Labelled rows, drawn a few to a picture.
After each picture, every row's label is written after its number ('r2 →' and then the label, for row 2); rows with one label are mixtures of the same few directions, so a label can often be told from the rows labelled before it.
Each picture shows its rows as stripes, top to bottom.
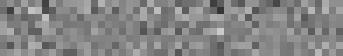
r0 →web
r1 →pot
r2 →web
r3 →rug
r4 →pot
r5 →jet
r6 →pot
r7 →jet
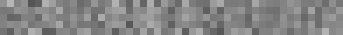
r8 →pot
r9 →pot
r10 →web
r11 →pot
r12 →pot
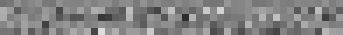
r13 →pot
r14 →pot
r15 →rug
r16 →web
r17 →web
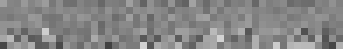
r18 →rug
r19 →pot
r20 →pot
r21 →web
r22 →web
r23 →pot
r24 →rug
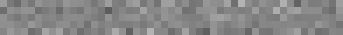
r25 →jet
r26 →rug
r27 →jet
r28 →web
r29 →pot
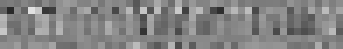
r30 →jet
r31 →pot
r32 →rug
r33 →rug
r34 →rug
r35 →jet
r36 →jet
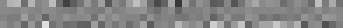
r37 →jet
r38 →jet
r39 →web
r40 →web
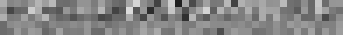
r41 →jet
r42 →pot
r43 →rug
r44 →rug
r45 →pot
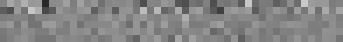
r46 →web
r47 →pot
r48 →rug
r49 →pot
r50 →web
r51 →jet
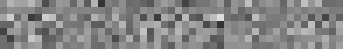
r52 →web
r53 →jet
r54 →pot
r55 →pot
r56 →rug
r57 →pot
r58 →pot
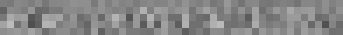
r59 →web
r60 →rug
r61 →pot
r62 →pot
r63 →web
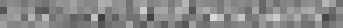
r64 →rug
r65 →rug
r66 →web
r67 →rug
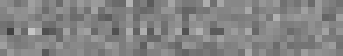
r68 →pot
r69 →web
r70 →rug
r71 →pot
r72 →pot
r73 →pot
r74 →rug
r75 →web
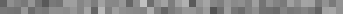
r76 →rug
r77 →web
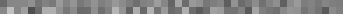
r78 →jet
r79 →pot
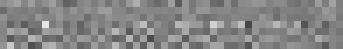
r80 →jet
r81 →rug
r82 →rug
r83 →web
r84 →pot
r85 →pot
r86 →pot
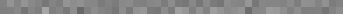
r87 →web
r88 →web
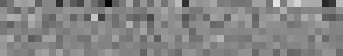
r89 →rug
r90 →jet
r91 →web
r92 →pot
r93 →rug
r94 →pot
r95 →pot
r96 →rug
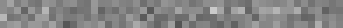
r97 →pot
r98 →web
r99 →rug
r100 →jet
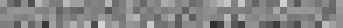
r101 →jet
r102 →rug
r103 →jet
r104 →web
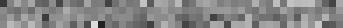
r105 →rug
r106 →jet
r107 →web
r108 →web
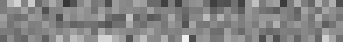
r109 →jet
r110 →web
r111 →pot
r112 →rug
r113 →web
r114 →rug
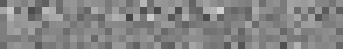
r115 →rug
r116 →pot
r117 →pot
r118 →web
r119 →jet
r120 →web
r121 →jet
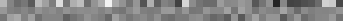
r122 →rug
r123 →jet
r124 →jet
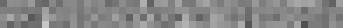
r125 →rug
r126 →web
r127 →pot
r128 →web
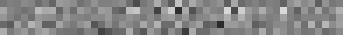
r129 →jet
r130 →jet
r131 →jet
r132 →pot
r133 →rug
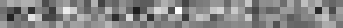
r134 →web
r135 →jet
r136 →pot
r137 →rug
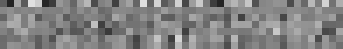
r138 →pot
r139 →web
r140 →jet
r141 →web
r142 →rug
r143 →jet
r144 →jet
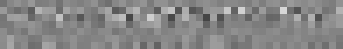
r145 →rug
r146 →jet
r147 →pot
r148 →pot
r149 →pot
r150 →pot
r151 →pot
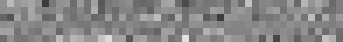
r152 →web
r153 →web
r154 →pot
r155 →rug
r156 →pot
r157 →rug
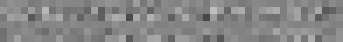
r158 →pot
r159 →web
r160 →pot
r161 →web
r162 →rug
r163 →pot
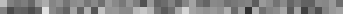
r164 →rug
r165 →web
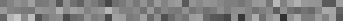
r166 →rug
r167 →rug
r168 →jet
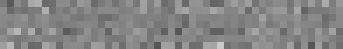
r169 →pot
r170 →web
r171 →rug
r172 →rug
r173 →jet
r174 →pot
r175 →pot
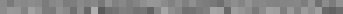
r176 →pot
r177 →web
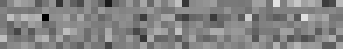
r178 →rug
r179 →web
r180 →web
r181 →pot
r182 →jet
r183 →rug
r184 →rug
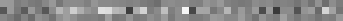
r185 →pot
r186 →rug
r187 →jet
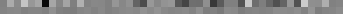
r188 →web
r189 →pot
